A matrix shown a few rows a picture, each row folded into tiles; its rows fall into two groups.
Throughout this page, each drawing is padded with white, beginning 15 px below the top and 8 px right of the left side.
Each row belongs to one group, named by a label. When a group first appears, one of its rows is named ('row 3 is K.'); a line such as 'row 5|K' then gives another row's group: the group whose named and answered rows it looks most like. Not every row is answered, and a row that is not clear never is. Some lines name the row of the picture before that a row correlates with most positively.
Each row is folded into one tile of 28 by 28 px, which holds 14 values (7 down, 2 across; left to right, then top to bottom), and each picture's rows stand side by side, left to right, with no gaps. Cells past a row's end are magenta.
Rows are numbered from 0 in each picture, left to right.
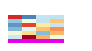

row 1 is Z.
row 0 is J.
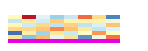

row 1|Z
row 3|J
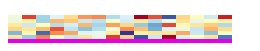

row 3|J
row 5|J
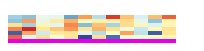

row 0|Z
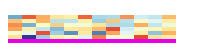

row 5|Z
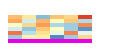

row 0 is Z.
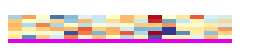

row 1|Z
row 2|Z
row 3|Z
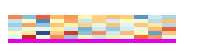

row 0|J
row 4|J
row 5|Z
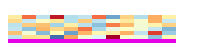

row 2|Z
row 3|J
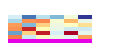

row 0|Z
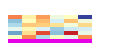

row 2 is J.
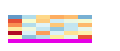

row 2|J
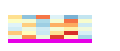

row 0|J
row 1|J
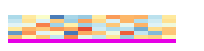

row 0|Z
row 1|Z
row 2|Z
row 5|Z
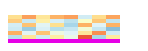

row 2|J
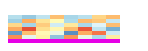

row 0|Z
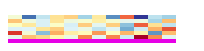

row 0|J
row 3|J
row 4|J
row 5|Z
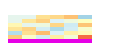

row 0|Z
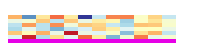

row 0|J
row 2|J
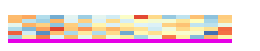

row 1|Z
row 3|Z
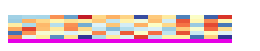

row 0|Z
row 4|J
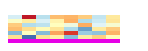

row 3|Z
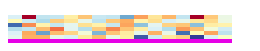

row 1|Z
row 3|Z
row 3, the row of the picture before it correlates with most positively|3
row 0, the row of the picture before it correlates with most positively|1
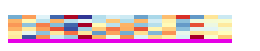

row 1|Z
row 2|J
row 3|Z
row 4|Z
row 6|J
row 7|J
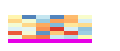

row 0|J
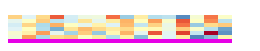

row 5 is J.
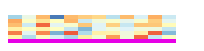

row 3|J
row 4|J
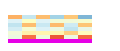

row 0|J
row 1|J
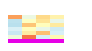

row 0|J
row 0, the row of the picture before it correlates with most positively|0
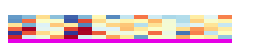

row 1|J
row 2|Z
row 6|Z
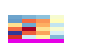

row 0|Z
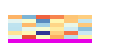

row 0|J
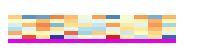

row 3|J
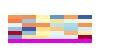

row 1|Z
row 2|J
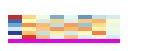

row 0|J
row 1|Z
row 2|Z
